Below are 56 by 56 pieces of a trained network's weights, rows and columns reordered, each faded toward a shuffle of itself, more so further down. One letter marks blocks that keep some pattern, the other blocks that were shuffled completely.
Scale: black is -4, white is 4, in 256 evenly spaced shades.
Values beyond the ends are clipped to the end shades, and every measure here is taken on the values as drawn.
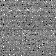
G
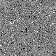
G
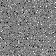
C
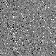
G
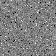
C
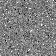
C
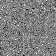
C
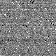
G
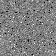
C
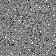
C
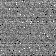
G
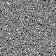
C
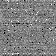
G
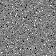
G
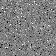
C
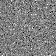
C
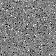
C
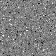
C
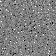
C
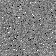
C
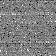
G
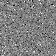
C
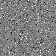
G
